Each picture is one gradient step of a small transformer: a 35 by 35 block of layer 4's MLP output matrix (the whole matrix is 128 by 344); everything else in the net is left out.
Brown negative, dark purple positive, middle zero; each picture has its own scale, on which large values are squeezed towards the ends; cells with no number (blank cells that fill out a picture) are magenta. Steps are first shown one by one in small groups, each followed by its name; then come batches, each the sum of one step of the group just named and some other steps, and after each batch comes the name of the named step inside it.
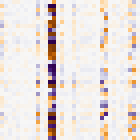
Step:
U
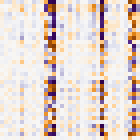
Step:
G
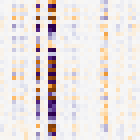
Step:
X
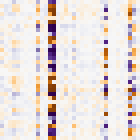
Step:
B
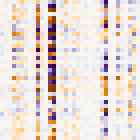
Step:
U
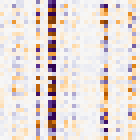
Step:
U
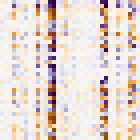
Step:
G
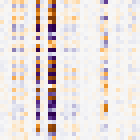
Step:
X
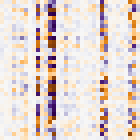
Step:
G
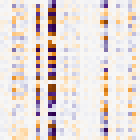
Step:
X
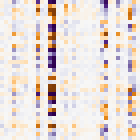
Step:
B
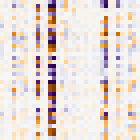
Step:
U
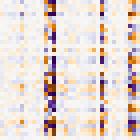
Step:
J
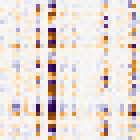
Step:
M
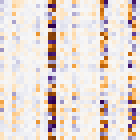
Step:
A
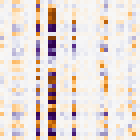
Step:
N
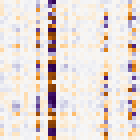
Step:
M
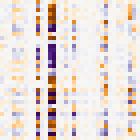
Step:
N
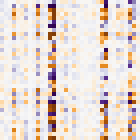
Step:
A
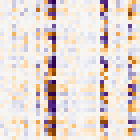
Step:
J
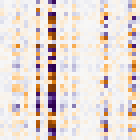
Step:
M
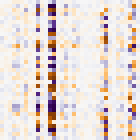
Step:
M
